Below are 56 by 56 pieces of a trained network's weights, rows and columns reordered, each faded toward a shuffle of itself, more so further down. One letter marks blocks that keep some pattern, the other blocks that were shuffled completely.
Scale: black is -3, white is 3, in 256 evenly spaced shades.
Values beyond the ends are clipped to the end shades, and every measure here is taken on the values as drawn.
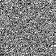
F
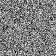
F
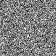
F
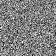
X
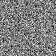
X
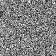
F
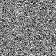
F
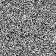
X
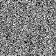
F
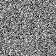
X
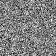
F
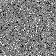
X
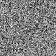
F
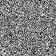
X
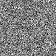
F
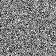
X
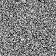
F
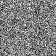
X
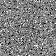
X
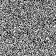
X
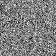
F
